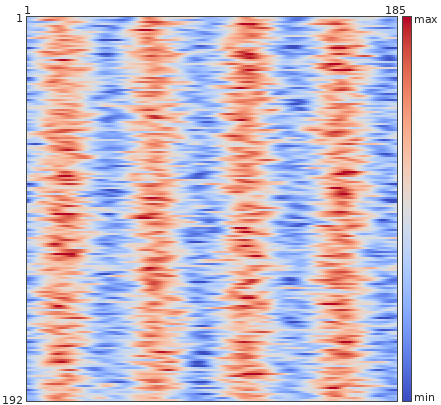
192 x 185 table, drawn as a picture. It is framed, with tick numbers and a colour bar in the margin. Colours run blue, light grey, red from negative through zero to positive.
No overall slope runs across the table. Stripes running up and down repeat 4 times from left to right. Overall the values sit about 50% of the way up the scale.
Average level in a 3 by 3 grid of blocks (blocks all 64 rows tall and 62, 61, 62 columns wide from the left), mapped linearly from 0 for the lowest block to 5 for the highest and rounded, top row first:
350 | 440 | 240
